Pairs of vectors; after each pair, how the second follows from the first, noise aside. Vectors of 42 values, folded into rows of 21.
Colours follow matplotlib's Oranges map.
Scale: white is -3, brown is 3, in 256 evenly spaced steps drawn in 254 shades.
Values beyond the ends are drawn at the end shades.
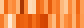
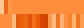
partly zeroed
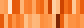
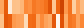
sign-scrambled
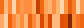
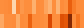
partly zeroed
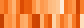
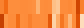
partly zeroed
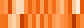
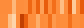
partly zeroed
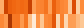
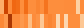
partly zeroed
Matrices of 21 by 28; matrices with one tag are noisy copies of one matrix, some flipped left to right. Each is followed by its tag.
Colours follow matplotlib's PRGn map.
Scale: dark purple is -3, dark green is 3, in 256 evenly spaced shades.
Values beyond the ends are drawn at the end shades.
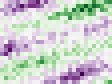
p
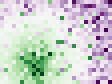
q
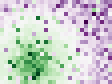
q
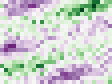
p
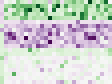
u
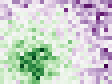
q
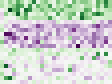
u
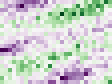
p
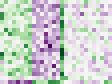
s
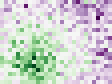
q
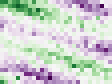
p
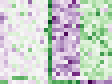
s
